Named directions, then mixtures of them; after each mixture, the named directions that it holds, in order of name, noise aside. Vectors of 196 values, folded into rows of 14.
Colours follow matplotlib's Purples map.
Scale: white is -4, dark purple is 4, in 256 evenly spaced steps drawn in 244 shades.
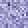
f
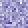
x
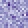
f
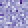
f, x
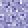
f, x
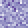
f, x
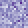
f, x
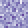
f, x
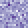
f, x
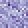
f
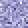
x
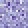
f, x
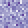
f, x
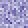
f, x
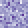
f, x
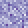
f, x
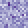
f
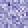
f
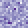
x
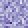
x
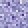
f, x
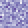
f, x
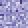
f, x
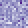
x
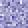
f, x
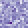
x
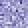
f, x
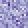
f
